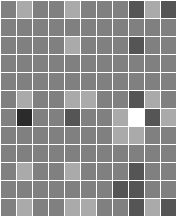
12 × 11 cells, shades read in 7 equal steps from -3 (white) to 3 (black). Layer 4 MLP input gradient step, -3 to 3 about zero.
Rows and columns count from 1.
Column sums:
0 -2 0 0 -4 -2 0 -1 2 -2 1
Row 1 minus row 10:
0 0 0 0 0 0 0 0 0 -1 1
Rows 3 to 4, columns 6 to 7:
0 0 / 0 0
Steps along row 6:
down up same down same up same up down up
